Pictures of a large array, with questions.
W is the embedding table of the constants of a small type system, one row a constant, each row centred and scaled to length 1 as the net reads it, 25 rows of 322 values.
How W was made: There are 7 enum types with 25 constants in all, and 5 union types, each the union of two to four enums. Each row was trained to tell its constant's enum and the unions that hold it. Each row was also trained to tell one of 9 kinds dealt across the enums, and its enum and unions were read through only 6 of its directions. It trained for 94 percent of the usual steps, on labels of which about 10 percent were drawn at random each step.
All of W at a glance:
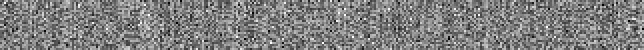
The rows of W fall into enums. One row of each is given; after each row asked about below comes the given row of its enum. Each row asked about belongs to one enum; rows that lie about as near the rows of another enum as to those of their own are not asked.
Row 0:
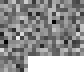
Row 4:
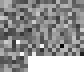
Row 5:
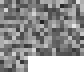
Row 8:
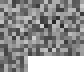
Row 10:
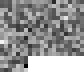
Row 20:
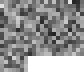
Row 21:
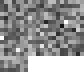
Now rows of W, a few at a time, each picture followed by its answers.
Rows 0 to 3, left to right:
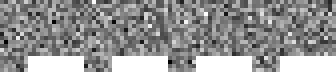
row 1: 8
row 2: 8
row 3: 20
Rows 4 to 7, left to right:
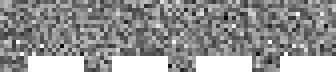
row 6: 8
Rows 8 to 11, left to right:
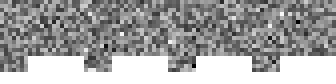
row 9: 20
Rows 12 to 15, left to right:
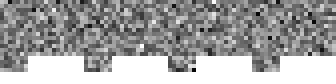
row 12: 20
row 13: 5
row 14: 21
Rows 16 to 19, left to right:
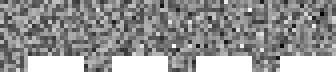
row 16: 8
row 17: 21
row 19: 0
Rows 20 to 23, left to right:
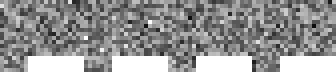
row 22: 20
